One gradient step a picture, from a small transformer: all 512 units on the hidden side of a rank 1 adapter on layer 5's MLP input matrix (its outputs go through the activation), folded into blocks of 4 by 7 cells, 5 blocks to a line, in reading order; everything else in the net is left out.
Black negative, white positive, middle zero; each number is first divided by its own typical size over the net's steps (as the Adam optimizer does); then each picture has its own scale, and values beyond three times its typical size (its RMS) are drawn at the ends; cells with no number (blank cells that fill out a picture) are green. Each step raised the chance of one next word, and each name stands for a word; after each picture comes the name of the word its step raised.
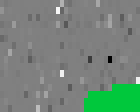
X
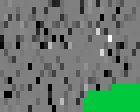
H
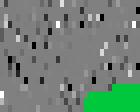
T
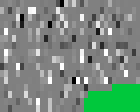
X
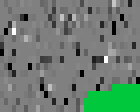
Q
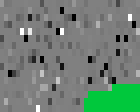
X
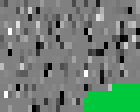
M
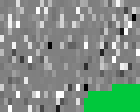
H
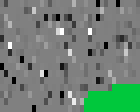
Q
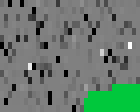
H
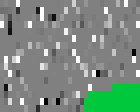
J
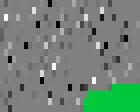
Q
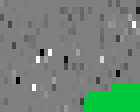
T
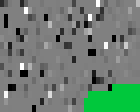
J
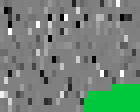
Q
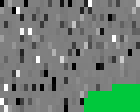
J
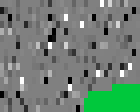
H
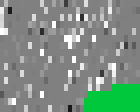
J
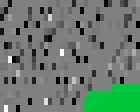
J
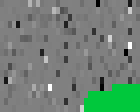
T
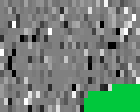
X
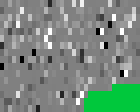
Q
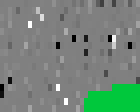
T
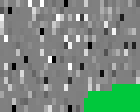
J
